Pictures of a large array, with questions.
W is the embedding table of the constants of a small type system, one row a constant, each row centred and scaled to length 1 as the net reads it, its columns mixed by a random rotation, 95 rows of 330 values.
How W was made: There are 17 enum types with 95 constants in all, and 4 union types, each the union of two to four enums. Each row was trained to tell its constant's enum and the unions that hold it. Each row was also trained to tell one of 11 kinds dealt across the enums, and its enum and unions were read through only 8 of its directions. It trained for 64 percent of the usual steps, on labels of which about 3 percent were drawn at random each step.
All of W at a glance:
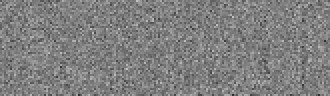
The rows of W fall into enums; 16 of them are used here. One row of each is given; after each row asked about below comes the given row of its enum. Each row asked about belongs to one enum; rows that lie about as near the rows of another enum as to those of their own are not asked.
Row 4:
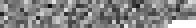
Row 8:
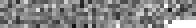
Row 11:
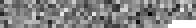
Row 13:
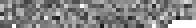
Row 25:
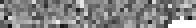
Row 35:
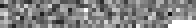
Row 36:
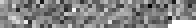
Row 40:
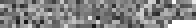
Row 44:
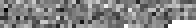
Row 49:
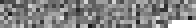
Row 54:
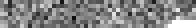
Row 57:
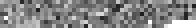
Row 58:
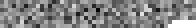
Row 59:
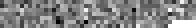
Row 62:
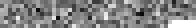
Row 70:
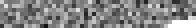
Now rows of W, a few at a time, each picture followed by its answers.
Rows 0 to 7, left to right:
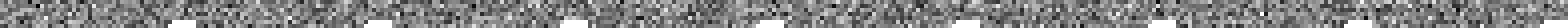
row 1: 40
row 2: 35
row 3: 70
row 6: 25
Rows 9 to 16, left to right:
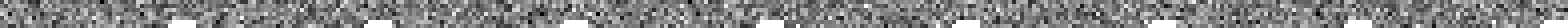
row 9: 35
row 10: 40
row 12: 35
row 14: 8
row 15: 54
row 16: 25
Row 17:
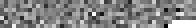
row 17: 25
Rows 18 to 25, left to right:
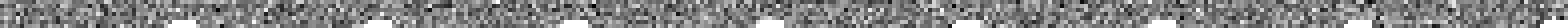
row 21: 35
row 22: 40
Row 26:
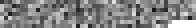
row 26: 49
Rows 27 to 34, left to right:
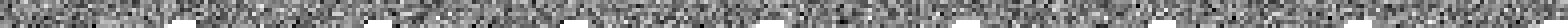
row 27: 54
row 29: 13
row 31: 35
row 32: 36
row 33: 57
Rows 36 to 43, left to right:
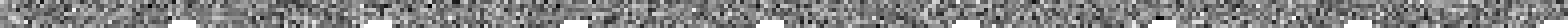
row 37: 57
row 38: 49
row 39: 8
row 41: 13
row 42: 62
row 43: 70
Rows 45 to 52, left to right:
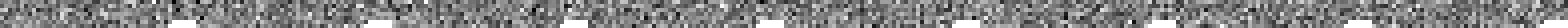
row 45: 11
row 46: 11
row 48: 59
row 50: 57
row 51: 25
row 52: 58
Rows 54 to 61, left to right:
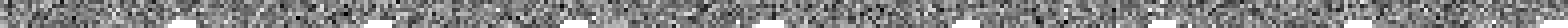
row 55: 11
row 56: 8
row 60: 62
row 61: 49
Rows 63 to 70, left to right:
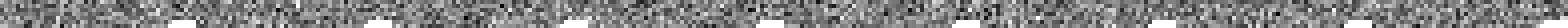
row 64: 25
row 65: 54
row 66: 62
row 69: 49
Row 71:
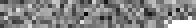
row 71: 40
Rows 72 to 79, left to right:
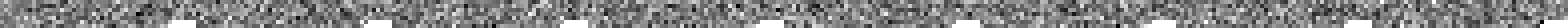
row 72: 62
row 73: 40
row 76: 57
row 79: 13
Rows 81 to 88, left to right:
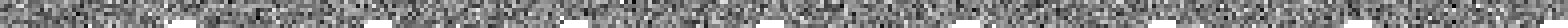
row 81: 8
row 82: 8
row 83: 40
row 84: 11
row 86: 62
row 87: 58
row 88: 54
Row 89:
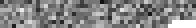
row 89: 35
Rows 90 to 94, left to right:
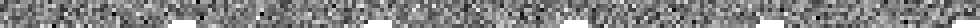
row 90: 8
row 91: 11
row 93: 58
